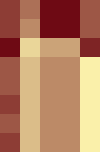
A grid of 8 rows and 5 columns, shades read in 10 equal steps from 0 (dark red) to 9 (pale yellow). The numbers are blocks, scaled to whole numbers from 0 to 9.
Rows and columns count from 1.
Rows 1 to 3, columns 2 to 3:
4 0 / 5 0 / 8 6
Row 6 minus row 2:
0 2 5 5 6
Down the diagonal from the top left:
2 5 6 5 9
